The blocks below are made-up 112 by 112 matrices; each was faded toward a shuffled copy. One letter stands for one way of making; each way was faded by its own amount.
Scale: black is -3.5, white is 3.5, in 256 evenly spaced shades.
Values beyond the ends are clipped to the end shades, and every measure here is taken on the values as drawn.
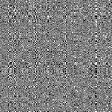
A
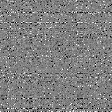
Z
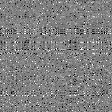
Z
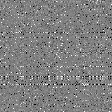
Z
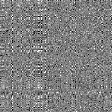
A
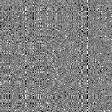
A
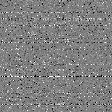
Z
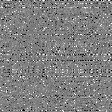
Z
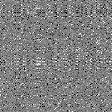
Z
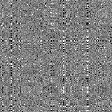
A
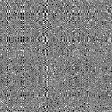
A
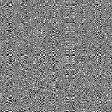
A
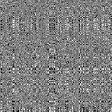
A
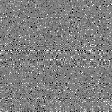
Z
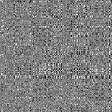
A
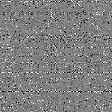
Z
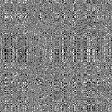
A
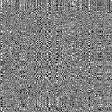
A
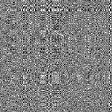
A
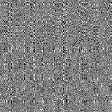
A
